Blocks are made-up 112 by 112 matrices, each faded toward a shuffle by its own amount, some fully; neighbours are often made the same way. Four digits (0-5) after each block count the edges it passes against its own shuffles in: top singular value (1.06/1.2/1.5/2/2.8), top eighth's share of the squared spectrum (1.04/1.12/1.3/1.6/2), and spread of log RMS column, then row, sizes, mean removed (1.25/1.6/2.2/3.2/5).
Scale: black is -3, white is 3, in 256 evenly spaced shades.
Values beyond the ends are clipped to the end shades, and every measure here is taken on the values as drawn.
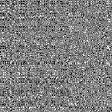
5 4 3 3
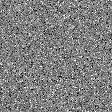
0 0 0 0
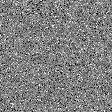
0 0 0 1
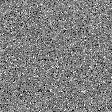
0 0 0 1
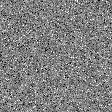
0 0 0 0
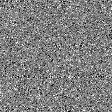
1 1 0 2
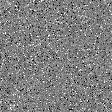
0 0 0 0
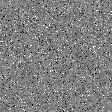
0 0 0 0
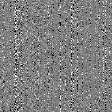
2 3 4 0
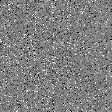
1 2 2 0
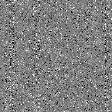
2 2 3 0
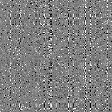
5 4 3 2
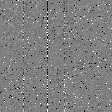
4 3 1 0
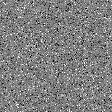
3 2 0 0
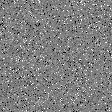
0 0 0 0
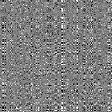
5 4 4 3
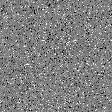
2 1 0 0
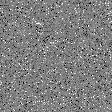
0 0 0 0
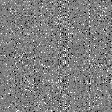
4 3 2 1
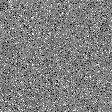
1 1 0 0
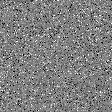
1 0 0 0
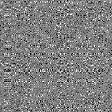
4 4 2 3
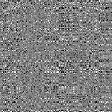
5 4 3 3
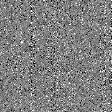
1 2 3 0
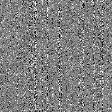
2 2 4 0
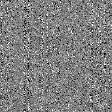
1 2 3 0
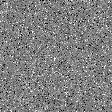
0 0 0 0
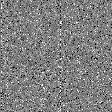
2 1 2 0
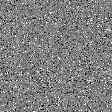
1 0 0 1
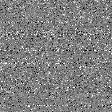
1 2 0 3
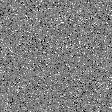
0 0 0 1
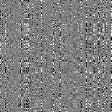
5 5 4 2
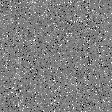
2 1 1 0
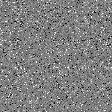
3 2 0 1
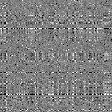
5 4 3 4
